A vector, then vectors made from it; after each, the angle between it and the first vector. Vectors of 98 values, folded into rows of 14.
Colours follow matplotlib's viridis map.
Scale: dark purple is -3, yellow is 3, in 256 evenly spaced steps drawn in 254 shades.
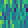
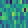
partly opposed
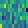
partly aligned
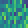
partly opposed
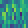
partly opposed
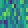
partly opposed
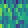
orthogonal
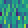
partly opposed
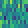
nearly parallel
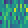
nearly opposite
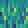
partly opposed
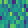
partly aligned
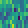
partly aligned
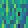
orthogonal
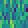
nearly parallel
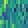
nearly parallel
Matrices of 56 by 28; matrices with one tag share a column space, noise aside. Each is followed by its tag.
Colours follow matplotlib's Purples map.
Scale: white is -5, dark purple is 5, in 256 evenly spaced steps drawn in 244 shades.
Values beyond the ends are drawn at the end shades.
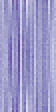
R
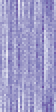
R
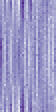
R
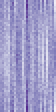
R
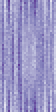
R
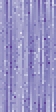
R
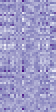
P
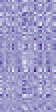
P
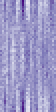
R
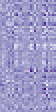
P
